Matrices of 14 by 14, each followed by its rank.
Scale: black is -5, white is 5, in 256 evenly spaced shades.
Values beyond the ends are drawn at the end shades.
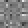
two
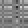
one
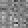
three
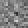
three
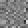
three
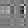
one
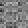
three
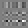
one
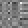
two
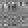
two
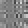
two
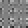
two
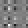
one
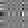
one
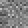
three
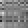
two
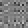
two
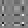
one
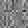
three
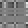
one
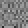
three
